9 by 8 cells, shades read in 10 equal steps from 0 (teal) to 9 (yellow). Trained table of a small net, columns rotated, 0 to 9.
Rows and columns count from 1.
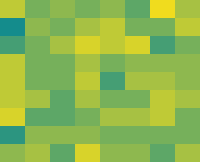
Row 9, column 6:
5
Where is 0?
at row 2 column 1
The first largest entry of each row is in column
7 5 4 1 1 1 1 2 4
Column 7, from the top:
9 4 2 5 6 7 7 4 3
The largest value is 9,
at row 1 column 7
